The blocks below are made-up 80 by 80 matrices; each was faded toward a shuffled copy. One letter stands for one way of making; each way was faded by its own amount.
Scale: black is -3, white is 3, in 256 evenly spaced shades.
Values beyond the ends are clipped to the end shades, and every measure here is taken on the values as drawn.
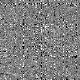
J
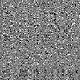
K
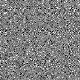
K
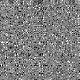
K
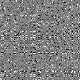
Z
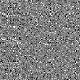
K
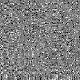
K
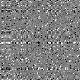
Z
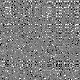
Z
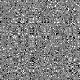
K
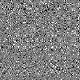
K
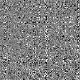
J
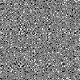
K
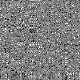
K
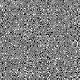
K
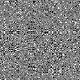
K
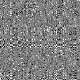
Z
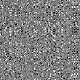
K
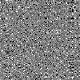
K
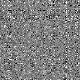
J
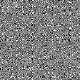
J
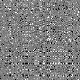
Z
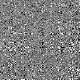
J
